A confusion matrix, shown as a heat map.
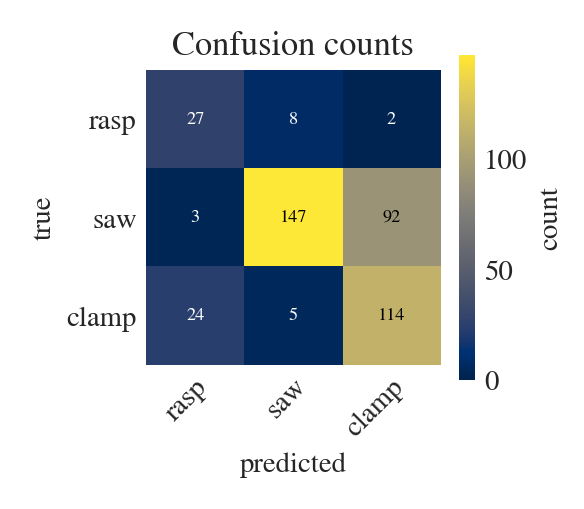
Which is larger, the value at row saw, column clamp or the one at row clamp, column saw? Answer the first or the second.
the first
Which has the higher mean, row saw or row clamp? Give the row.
saw
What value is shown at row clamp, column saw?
5
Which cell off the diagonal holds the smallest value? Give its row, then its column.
rasp, clamp
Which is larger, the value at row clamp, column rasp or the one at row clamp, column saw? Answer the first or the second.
the first
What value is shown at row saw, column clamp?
92
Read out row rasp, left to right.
27 8 2
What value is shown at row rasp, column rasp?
27
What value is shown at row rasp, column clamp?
2
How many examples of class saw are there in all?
242
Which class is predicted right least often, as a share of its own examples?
saw
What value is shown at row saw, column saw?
147
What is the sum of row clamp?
143
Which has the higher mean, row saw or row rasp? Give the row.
saw
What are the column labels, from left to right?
rasp, saw, clamp
